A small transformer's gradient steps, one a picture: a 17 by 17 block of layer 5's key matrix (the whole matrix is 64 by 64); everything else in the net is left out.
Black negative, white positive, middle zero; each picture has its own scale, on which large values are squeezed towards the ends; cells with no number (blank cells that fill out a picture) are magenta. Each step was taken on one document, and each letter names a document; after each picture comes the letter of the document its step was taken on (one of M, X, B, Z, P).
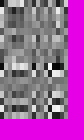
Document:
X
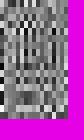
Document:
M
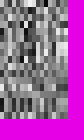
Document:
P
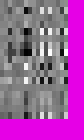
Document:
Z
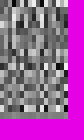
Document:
X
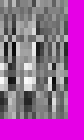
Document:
P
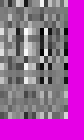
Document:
Z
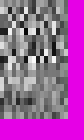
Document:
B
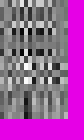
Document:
Z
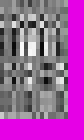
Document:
B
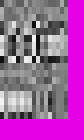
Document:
B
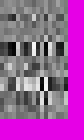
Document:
P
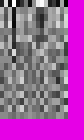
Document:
X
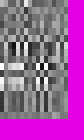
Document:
P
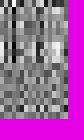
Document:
X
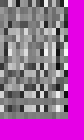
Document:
X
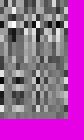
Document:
M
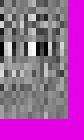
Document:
B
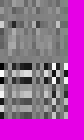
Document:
X
